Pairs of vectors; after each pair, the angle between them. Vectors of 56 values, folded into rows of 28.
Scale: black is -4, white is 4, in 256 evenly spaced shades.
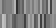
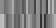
partly aligned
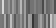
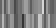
orthogonal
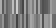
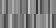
partly aligned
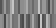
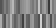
nearly parallel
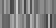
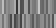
partly opposed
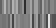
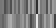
orthogonal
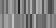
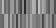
orthogonal
